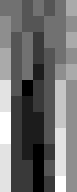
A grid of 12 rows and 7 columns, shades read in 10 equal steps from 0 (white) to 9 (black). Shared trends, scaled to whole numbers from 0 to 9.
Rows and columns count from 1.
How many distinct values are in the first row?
3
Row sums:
35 35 35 36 35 35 35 35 34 37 35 35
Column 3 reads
6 6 5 5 5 9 8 8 8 8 7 7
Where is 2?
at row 6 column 6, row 7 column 6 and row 8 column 6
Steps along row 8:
up up same down down up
